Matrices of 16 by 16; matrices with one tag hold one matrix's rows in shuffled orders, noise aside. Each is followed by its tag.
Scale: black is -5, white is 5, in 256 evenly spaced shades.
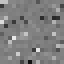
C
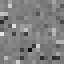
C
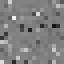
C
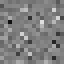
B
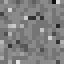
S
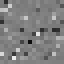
C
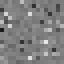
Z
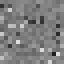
S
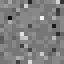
B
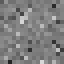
B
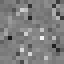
B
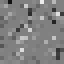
B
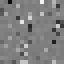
B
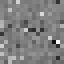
S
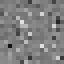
B
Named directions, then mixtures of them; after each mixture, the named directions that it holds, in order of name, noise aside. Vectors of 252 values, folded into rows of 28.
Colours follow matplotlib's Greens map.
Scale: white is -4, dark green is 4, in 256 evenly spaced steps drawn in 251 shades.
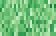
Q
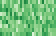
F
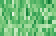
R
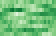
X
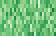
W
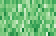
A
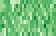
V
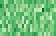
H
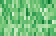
R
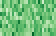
F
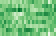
A, Q, X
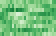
X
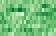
A, H, X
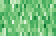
V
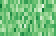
F, H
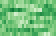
H, X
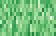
H, W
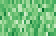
A, H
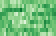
V, X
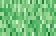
A, F
